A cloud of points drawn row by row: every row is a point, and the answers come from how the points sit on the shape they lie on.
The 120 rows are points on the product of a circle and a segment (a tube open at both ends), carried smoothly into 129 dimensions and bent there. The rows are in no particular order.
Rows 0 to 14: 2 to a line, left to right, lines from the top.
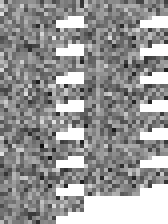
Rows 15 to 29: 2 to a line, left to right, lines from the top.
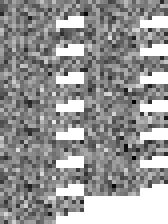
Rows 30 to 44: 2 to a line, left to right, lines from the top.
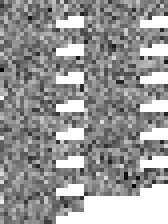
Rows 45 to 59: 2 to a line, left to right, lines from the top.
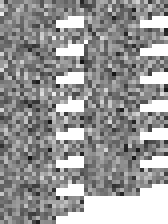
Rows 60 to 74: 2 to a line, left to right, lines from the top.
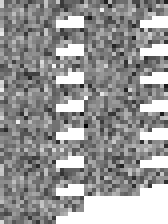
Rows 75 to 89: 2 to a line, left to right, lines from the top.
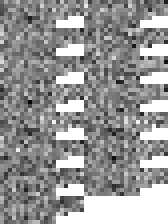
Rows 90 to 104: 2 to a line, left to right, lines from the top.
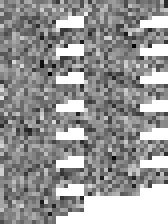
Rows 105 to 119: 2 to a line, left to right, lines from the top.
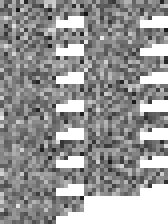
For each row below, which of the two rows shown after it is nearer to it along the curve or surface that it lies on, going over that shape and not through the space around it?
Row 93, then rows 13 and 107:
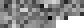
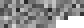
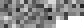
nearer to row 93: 13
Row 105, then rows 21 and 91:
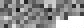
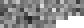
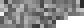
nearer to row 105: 21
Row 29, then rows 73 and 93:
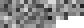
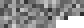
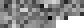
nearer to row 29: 73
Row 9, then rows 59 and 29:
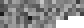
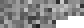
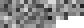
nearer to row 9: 29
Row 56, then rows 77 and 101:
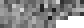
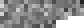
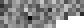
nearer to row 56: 77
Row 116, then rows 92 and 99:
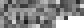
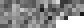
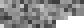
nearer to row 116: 92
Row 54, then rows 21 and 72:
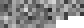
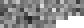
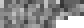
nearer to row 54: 21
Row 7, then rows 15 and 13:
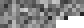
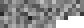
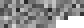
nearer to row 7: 13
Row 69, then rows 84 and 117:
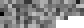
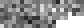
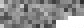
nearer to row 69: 84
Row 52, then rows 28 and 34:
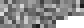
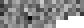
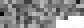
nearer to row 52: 28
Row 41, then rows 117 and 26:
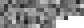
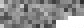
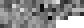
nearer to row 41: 26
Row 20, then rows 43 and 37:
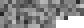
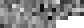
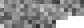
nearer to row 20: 43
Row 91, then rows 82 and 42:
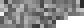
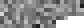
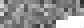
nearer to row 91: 42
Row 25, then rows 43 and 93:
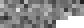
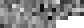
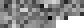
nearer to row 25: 43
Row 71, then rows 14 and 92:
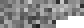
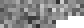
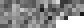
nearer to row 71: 14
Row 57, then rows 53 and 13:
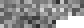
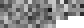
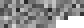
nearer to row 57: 53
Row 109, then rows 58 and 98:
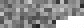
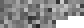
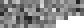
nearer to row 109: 58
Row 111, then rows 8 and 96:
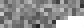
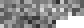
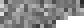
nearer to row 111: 8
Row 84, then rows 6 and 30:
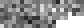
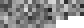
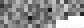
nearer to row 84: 30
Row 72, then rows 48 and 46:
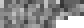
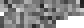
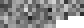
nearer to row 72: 48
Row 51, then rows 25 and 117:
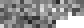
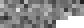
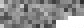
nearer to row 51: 117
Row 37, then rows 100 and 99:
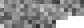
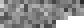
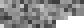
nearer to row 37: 99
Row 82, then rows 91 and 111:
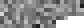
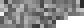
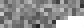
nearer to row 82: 111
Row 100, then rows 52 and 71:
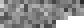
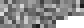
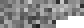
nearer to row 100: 52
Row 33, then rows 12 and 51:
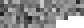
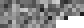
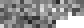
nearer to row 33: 51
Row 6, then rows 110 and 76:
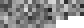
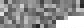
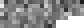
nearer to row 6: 110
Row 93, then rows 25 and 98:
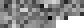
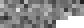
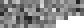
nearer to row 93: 98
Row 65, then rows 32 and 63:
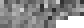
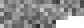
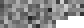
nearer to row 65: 32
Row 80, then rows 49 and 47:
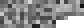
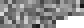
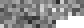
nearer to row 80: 49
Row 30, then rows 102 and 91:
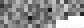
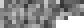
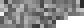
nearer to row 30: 91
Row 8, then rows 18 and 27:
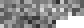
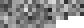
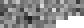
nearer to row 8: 27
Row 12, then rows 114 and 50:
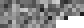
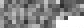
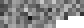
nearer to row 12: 114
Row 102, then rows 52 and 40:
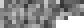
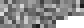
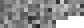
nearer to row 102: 52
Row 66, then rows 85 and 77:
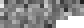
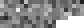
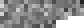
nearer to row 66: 85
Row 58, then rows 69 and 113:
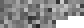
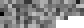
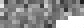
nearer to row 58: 69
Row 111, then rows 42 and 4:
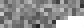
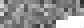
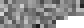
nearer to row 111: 4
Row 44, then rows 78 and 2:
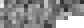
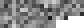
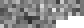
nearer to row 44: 78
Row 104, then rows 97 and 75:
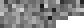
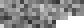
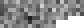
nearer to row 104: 97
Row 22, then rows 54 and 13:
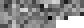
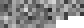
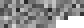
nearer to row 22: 13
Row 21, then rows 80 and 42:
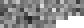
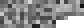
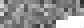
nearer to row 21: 80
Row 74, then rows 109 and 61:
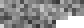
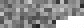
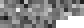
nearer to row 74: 109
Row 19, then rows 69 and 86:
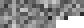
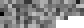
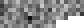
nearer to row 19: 69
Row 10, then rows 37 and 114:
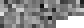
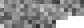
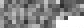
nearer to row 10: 114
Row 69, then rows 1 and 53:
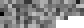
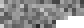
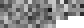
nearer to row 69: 53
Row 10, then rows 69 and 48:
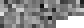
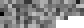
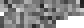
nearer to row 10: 48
